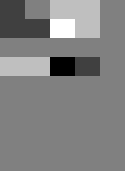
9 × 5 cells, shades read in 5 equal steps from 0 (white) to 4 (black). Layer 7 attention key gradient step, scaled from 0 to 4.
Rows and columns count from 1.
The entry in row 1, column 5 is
2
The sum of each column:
19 18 17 17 18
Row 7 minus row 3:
0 0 0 0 0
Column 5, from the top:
2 2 2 2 2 2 2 2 2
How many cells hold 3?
4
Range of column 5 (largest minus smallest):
0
